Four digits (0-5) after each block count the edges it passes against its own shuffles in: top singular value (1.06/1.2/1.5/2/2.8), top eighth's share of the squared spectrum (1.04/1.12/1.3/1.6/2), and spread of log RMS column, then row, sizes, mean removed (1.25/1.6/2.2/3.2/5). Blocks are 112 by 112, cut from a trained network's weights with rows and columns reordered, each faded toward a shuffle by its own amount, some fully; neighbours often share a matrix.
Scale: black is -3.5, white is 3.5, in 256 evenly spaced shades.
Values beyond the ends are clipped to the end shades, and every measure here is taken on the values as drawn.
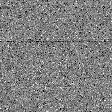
2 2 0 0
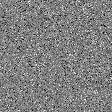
0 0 0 0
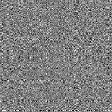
4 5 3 3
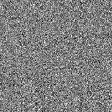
3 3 1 1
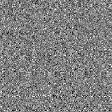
4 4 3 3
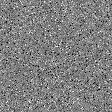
0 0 0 0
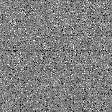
2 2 2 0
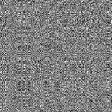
5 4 3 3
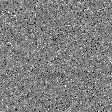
0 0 0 0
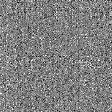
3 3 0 2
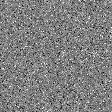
0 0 0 0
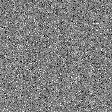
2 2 0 1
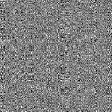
4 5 3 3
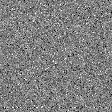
2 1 0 0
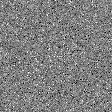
1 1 0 0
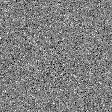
2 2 0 0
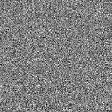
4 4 2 2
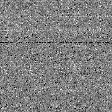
3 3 2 2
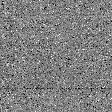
2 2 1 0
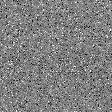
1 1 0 0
